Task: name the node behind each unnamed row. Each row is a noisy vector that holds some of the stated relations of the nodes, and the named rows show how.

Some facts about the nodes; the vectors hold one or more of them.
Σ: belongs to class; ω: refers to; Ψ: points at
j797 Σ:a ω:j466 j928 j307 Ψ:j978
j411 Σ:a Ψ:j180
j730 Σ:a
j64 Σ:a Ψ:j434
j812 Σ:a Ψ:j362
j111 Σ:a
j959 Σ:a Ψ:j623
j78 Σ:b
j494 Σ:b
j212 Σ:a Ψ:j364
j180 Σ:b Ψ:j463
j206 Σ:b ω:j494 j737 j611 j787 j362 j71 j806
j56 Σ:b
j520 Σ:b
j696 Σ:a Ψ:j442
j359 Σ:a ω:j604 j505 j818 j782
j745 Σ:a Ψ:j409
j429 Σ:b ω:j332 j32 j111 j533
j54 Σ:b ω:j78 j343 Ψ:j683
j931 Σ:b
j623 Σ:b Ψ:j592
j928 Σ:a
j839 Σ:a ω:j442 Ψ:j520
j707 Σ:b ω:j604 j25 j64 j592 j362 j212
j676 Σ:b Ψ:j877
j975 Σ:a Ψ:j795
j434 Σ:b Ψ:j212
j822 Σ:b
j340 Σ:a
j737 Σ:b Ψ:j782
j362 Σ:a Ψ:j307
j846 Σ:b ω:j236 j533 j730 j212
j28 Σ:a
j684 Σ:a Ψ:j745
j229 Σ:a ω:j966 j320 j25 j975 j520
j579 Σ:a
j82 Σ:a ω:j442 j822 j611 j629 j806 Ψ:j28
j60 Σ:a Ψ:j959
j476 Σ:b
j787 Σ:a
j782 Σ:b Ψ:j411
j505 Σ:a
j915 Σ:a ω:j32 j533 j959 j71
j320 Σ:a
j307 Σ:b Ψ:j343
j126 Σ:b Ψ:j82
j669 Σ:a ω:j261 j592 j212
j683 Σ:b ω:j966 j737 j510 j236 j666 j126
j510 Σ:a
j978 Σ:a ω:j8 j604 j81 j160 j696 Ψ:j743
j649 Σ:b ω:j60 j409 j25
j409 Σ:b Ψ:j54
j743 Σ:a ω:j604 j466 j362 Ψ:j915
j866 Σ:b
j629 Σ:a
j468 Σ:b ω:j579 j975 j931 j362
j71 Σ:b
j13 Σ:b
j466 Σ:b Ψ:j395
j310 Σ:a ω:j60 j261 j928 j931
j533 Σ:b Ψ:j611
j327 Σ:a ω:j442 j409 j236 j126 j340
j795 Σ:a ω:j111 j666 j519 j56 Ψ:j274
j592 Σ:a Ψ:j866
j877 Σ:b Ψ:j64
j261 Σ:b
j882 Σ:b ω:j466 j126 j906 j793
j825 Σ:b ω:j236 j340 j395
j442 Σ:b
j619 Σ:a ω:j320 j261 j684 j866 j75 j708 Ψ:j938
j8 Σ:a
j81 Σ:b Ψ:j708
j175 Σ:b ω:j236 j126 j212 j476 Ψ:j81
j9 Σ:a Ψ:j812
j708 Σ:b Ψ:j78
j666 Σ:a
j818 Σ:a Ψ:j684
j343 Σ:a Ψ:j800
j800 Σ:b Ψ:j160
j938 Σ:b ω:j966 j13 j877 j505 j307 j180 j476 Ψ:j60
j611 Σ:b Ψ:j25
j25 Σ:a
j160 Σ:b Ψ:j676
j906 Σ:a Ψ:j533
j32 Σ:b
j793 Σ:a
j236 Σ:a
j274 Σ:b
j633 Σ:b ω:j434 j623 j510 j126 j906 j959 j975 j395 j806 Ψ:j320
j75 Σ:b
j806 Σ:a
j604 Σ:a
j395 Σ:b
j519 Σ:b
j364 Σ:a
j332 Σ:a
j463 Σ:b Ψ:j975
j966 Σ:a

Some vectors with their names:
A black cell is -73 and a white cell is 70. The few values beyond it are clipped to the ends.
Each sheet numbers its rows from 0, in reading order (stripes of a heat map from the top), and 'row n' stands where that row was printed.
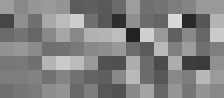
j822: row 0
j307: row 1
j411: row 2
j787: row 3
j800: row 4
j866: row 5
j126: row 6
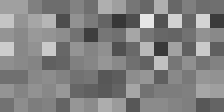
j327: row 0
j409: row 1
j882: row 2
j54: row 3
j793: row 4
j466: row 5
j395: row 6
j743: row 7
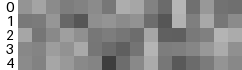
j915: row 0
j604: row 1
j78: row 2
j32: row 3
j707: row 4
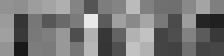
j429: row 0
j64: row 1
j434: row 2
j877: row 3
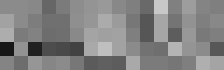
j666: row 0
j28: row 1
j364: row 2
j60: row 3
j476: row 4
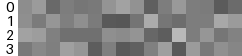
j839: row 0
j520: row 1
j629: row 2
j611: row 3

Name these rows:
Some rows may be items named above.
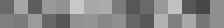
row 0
j812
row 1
j604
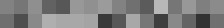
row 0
j505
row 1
j160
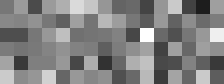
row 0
j343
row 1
j359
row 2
j180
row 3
j708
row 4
j434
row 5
j54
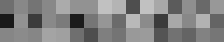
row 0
j795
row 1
j623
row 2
j633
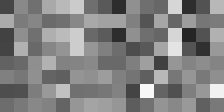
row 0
j307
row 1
j364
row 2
j307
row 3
j362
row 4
j81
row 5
j505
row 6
j180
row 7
j696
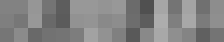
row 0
j8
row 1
j604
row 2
j906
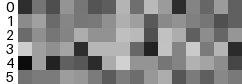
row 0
j938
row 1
j82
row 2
j795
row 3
j745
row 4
j959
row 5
j175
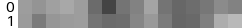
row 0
j206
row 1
j274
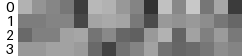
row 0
j684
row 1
j818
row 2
j533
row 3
j206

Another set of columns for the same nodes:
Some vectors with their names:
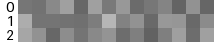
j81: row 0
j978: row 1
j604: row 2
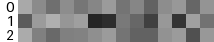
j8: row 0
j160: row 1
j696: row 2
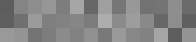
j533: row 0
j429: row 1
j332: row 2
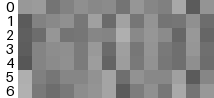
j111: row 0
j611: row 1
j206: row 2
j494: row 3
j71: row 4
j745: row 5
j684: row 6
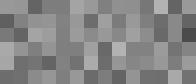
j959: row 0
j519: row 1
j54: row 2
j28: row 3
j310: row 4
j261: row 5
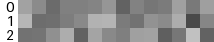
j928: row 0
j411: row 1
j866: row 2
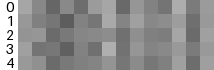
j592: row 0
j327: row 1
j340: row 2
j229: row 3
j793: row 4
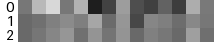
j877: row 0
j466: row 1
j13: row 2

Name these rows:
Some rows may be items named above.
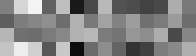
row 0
j434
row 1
j623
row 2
j411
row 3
j212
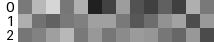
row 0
j877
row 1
j818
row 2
j78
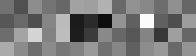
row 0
j938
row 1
j9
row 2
j676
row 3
j8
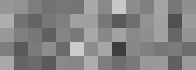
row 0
j915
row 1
j818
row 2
j82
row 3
j782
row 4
j797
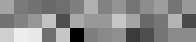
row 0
j743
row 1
j274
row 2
j364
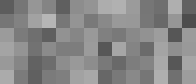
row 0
j683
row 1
j78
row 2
j839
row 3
j320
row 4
j906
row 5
j60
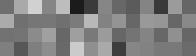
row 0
j676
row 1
j978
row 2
j81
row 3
j782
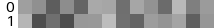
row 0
j975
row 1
j619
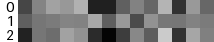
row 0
j800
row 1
j126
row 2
j307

